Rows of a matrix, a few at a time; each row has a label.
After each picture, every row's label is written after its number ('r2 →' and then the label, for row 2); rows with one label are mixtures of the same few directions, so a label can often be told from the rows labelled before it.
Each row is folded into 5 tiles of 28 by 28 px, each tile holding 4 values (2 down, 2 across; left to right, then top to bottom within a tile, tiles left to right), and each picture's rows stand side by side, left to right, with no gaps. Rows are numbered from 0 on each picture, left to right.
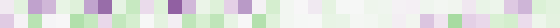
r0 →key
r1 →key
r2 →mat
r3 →key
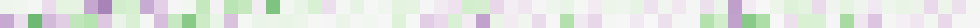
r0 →key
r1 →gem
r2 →mat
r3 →mat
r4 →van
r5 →key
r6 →van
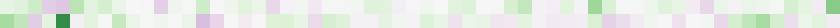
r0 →mat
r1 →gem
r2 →key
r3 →key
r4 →key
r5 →gem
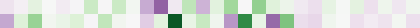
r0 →van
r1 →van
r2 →van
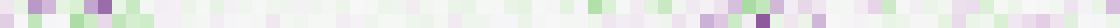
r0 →key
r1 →van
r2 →gem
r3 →key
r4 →key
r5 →mat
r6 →mat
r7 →gem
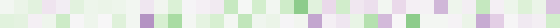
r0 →mat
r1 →van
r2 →van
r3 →gem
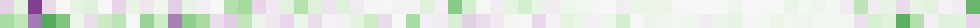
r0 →key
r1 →key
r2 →van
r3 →key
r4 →mat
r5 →van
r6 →gem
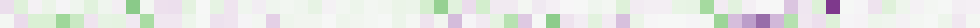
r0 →gem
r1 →van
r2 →mat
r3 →van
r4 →mat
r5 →gem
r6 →mat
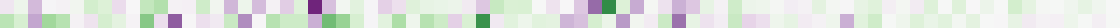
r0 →key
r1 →van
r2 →key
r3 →mat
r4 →mat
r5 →key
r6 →van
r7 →key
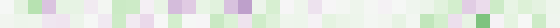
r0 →mat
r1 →key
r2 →key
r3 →mat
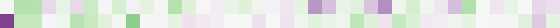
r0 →van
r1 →key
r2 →key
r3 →mat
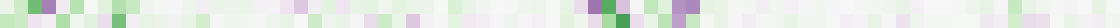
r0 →mat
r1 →mat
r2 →van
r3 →key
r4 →mat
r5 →gem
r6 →mat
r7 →key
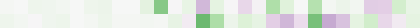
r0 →key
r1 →gem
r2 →key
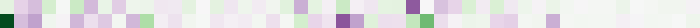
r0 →van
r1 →van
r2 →gem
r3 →van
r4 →gem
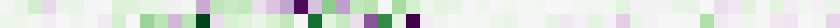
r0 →mat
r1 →mat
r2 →van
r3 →van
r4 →mat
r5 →van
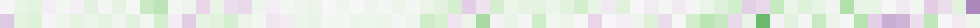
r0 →van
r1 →gem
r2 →van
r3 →mat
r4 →van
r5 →mat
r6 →gem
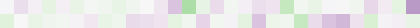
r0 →van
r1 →mat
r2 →gem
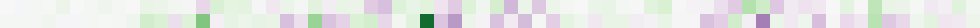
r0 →gem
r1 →mat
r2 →key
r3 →van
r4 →key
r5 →mat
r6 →key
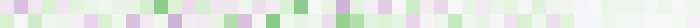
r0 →van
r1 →van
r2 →gem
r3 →van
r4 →van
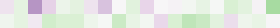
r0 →key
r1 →gem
